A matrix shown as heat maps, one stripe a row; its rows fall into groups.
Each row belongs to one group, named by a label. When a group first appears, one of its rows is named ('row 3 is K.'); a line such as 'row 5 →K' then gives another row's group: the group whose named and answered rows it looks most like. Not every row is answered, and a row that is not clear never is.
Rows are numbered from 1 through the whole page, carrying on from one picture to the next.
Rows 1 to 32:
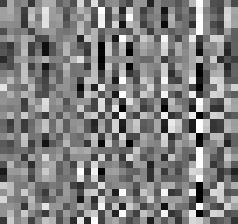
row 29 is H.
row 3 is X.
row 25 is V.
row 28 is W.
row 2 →X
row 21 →W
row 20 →W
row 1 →V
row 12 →W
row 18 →X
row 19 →X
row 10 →W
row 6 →W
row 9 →V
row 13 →H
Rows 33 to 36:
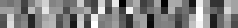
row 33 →X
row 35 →V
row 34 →X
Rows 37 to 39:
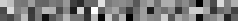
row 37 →H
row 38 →V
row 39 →W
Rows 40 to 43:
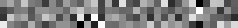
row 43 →H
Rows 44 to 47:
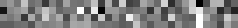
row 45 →V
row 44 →W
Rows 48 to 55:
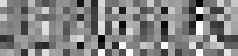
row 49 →X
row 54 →W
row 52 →X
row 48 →H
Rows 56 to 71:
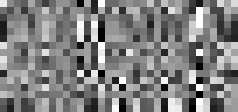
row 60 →V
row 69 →H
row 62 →H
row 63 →X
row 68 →X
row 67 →W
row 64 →H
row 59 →V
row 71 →X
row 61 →V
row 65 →H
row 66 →V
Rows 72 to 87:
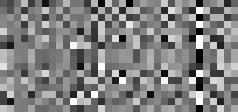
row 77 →X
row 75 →X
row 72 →W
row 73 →X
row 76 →H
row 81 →H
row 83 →W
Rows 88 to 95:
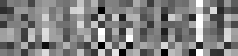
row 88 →V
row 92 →X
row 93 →X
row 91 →V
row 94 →W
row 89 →V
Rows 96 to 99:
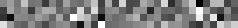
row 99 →H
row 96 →W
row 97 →V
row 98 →V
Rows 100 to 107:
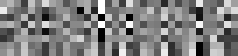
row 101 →H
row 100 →X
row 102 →W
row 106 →W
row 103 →X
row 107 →W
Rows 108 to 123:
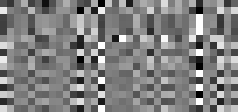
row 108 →W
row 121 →H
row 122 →V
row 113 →W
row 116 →H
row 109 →H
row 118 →V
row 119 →H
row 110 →V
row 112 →V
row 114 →H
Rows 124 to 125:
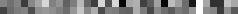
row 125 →V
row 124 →X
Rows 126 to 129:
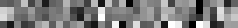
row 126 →W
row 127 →H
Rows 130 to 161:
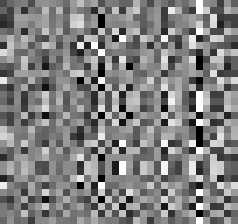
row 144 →X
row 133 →V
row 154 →W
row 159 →X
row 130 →V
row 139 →W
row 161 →V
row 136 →V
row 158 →W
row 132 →V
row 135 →W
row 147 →X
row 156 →H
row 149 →H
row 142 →W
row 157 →X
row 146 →W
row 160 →W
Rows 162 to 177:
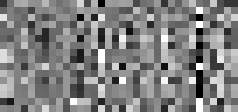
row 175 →H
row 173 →W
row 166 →W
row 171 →X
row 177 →X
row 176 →V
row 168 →W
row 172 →H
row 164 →H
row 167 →W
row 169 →H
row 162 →V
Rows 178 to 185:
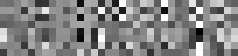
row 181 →V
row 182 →H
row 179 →X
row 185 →V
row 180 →W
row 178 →W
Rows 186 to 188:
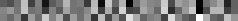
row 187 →W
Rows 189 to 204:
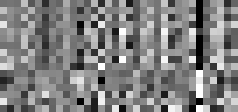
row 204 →X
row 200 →V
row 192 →H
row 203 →H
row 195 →W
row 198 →H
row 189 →W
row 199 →V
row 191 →W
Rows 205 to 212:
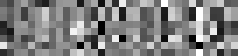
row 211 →H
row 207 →X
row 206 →X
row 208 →V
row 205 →W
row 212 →V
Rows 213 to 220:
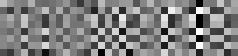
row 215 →W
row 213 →H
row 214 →X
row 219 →X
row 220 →W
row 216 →W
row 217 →X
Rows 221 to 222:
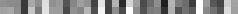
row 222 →X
